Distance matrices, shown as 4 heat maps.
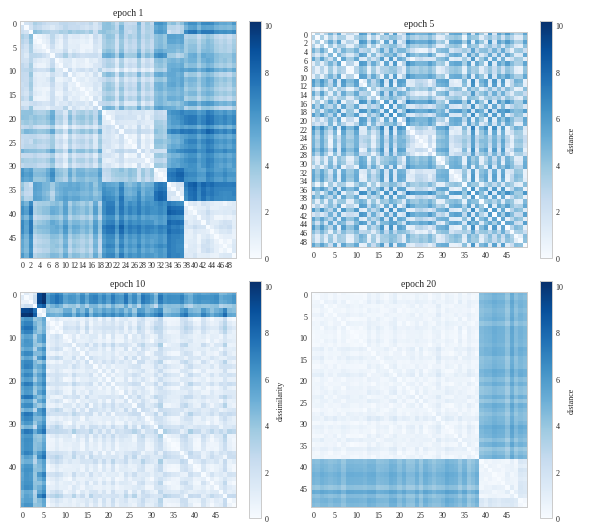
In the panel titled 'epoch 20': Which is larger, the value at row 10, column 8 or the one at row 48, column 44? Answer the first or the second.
the second
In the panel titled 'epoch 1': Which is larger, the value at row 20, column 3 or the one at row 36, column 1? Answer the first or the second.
the first
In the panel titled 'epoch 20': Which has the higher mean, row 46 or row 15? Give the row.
46
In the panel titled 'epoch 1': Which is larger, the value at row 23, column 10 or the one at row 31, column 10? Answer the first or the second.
the second
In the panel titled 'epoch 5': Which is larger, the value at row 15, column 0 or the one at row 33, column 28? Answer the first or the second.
the first
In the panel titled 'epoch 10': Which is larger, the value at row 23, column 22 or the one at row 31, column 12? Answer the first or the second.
the second
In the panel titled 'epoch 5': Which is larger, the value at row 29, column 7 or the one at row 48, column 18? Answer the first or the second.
the second
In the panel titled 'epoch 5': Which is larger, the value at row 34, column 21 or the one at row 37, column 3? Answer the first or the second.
the first
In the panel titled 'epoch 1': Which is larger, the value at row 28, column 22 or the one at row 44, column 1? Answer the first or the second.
the second
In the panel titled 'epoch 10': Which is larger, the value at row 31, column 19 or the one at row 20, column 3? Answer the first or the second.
the second
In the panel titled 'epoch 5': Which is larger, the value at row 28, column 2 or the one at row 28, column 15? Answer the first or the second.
the first
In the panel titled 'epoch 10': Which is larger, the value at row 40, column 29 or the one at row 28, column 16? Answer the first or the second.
the second
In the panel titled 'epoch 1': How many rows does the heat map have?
50
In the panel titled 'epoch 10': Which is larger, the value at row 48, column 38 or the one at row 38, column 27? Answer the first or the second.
the first
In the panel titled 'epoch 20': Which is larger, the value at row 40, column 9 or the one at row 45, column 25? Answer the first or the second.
the first
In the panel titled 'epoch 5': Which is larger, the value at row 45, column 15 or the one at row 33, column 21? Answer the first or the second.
the second
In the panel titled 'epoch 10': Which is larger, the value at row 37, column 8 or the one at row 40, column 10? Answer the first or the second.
the first
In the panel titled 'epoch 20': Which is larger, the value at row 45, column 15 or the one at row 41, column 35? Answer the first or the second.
the second
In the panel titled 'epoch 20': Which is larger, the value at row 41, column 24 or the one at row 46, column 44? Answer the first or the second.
the first
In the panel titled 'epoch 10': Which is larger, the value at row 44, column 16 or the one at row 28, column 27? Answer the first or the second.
the second
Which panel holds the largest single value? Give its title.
epoch 10
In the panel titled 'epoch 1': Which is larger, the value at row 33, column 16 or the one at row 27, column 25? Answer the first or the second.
the first
